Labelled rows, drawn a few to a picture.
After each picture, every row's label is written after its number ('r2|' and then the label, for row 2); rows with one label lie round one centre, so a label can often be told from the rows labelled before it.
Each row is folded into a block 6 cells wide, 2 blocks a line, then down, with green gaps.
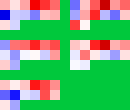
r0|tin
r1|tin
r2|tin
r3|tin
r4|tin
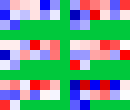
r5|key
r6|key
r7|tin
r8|tin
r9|tin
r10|key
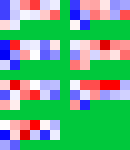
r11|tin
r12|key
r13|key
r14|tin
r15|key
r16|tin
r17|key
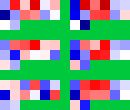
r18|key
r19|key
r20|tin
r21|key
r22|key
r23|key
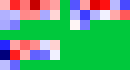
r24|tin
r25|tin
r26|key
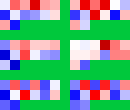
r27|tin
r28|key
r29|key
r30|tin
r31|key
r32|key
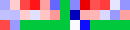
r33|tin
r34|key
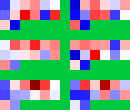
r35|key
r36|key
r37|tin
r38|key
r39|tin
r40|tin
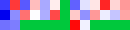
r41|key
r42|tin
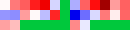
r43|tin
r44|tin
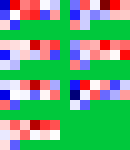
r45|key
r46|tin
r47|tin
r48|tin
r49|tin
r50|key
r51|tin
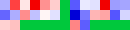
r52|tin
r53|key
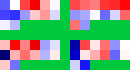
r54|tin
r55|tin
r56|key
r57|key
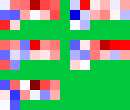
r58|tin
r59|key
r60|tin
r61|tin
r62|tin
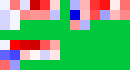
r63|tin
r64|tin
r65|tin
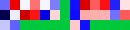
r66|key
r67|key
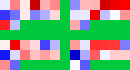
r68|tin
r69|tin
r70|key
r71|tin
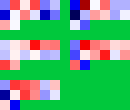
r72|key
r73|key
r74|tin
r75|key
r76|key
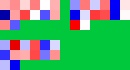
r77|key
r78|key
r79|key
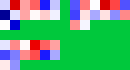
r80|key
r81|tin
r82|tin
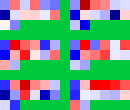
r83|key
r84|key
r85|key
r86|key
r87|key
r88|tin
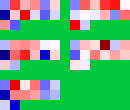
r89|key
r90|tin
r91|key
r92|tin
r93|key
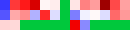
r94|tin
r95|tin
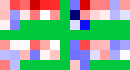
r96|tin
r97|key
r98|tin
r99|key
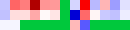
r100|tin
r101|key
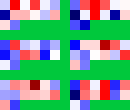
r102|key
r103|key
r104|key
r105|tin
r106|tin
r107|key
